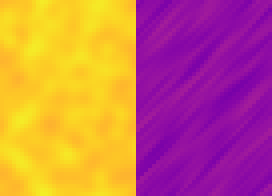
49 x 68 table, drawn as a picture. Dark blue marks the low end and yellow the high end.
It is made of 1 by 2 panels. Panel 1,1: very high, blotchy, faint in contrast. Panel 1,2: low, slanting up to the right, faint in contrast.
